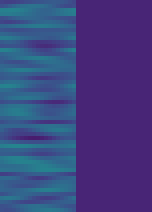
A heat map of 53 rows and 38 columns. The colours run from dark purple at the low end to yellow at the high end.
It is made of 1 by 2 panels. Panel 1,1: low, streaked across. Panel 1,2: very low, flat.
